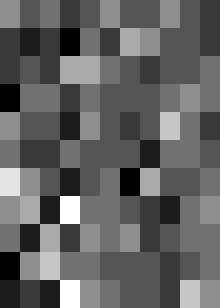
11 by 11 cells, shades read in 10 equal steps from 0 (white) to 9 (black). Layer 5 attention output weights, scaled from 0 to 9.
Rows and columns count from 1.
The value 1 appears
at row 7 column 1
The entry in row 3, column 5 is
3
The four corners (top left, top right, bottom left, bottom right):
4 7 8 4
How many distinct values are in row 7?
7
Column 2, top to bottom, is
6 8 6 5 6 7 4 3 8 4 7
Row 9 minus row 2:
-2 0 -4 -2 -1 -2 1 3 0 -1 -2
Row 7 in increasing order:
1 3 4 5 5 6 6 6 6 8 9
